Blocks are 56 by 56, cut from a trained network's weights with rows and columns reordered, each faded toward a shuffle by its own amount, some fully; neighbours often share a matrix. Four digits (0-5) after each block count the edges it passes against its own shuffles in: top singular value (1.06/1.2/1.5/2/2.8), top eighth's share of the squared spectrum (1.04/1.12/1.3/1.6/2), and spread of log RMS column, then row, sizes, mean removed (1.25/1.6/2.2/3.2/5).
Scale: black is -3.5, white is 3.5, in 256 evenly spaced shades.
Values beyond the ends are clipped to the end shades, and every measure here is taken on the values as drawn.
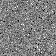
0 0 0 0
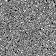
0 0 0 0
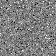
0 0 0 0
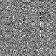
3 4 1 2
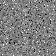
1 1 0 0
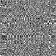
4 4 1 2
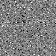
3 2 0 1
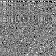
4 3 0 2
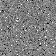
0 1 0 0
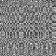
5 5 1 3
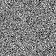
0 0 0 0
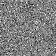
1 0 0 0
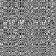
4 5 3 3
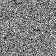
1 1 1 0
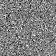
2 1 0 0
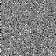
3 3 2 1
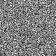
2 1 0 0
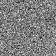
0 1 0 1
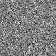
2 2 0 0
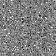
2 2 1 1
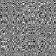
4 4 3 2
